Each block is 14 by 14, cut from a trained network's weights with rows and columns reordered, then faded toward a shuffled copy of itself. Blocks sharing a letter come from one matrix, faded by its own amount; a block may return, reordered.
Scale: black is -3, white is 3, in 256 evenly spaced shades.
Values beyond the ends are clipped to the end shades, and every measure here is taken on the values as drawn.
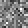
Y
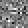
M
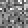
M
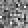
Y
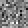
Y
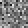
Y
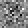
Y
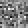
Y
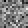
Y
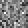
Y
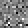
M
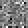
M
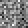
Y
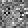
M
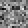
M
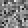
Y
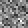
Y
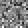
M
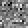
M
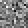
Y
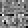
M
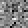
M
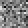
Y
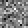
Y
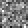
M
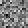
Y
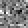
M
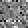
M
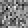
Y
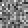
Y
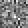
M
